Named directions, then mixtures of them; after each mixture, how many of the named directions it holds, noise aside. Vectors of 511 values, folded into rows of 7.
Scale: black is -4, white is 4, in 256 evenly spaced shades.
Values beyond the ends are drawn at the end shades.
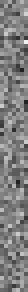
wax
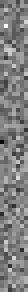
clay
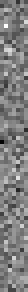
one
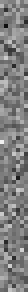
one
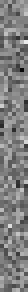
one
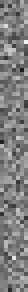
two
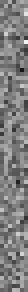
one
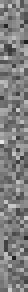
two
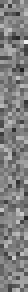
two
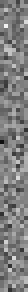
one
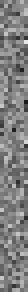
one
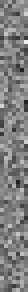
one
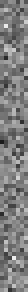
one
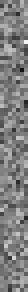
two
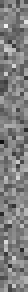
one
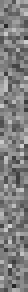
two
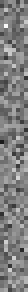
one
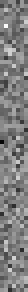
one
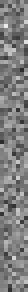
two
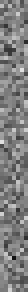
two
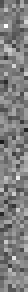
one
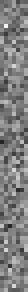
two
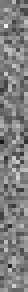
two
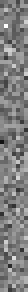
one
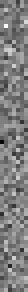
one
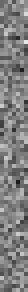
one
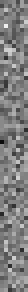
one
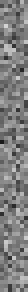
two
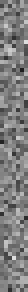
two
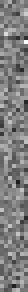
one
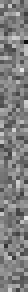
two
